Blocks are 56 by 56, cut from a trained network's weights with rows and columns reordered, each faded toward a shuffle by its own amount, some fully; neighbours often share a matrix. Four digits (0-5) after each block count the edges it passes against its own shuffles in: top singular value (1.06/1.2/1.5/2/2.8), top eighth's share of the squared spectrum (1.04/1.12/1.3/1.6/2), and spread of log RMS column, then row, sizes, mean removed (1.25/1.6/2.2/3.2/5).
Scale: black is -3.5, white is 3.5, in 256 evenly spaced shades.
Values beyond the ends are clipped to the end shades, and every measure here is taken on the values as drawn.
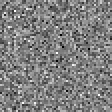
0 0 0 0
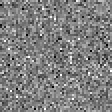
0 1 0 0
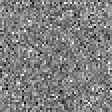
1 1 0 0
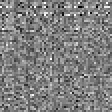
3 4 1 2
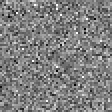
0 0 0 0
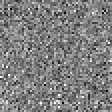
2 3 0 1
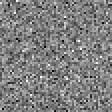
1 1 0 1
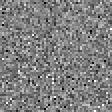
0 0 0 0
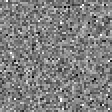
0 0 0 1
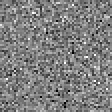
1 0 0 0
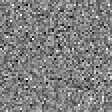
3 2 0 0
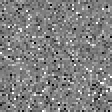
1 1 0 1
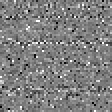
3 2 0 2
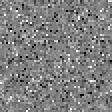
2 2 0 1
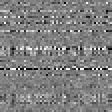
4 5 0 4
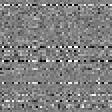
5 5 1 4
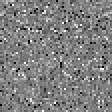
2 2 0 1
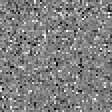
2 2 0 1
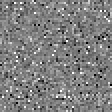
2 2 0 0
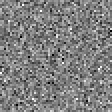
0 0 0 0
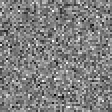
2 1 0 0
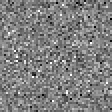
2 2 0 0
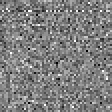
3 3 0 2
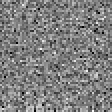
3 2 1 1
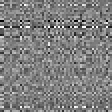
5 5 2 3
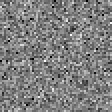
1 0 0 0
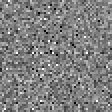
3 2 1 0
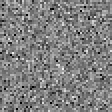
0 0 0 0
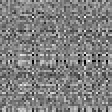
5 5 2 3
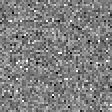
2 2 0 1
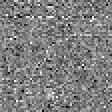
3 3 1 1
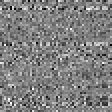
4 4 0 3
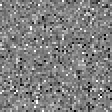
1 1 0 0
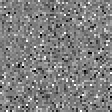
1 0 0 0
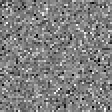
1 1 0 0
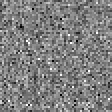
1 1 0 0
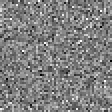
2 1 0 0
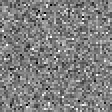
0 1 0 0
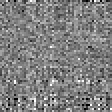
3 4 1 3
